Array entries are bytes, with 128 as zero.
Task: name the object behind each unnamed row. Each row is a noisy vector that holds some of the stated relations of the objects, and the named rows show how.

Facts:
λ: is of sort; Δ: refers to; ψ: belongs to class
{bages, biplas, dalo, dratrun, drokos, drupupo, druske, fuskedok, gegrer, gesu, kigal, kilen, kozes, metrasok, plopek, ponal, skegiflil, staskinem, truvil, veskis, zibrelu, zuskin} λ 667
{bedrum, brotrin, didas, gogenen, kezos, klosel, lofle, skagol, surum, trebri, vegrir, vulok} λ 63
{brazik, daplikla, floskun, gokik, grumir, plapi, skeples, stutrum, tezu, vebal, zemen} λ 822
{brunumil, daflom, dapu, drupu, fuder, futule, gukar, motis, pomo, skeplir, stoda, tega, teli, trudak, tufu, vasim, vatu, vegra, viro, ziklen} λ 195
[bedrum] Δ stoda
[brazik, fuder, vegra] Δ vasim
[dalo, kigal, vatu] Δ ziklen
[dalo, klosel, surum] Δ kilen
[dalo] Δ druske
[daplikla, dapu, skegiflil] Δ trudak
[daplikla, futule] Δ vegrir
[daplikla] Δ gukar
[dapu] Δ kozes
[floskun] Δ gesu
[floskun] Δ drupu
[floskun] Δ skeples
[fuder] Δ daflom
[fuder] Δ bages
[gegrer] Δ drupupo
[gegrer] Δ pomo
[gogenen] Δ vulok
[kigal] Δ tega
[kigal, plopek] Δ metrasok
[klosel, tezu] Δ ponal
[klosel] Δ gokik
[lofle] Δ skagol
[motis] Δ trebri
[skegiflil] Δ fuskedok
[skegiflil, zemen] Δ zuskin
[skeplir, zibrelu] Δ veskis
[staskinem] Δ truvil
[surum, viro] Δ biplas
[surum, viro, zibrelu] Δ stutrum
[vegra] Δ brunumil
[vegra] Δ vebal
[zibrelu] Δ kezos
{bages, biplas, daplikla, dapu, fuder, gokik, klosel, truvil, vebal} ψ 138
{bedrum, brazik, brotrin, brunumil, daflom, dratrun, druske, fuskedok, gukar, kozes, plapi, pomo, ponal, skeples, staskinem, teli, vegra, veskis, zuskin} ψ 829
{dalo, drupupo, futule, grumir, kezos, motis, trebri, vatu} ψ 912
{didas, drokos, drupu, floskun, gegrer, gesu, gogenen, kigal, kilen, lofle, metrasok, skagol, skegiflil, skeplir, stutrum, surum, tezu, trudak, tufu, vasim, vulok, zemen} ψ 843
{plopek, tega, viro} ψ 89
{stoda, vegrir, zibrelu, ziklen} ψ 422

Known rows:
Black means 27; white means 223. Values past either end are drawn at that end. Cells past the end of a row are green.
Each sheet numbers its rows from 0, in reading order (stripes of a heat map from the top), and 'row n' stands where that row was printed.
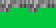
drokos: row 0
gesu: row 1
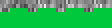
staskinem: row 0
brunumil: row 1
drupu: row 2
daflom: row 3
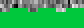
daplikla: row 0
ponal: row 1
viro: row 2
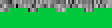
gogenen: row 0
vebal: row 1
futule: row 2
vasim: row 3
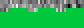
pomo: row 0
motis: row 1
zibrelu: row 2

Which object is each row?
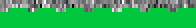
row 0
tega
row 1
stutrum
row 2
klosel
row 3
drupupo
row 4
vatu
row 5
skegiflil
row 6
veskis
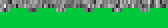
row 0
bedrum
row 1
zuskin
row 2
gegrer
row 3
brotrin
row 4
gokik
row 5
biplas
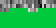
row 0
trebri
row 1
surum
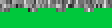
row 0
vegrir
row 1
grumir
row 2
brazik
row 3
tezu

